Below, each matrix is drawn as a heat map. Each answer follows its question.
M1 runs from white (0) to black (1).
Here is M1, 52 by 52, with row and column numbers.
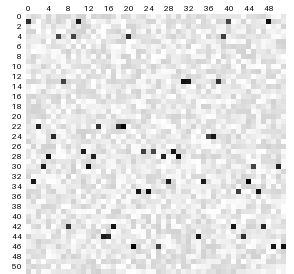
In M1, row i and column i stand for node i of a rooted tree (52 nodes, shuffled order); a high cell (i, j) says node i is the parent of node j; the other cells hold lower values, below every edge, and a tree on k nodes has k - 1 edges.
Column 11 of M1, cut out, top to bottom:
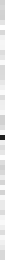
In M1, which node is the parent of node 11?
27
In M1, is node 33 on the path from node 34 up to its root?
yes
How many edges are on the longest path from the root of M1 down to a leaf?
3
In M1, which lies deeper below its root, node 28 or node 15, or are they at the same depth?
node 15
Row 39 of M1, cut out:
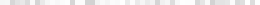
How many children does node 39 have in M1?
0
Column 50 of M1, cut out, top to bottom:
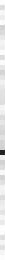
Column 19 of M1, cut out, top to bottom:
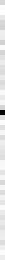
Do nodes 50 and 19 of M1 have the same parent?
no
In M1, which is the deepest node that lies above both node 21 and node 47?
35
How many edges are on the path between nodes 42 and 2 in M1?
3
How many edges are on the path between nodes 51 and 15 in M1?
5
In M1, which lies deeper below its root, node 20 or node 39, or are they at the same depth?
the same depth
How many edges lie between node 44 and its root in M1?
1
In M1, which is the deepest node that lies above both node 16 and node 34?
44
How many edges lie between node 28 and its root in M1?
1
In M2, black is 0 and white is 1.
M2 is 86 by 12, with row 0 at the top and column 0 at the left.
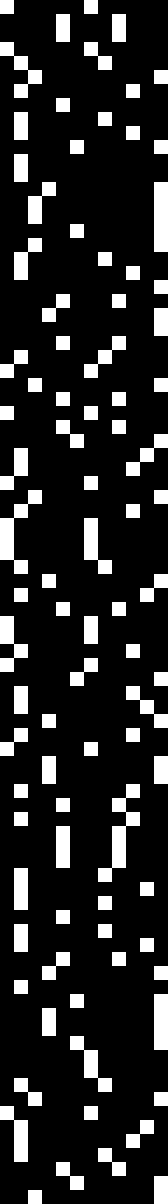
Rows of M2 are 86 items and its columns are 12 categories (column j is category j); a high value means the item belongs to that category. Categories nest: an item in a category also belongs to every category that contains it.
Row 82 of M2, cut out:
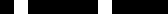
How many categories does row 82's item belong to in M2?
2
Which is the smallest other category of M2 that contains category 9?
1
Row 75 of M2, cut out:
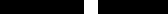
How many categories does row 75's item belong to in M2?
1
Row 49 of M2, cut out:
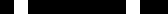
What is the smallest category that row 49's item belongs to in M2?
9
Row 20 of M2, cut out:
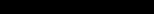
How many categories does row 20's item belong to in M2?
1
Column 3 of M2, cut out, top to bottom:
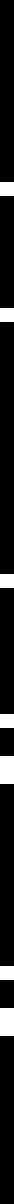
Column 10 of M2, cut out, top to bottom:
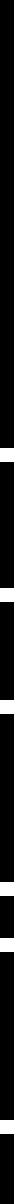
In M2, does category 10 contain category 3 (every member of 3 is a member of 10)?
no
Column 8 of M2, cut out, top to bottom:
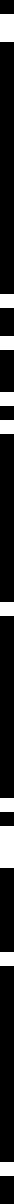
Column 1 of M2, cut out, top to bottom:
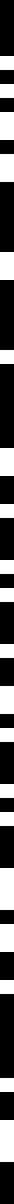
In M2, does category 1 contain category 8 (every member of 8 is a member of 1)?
no
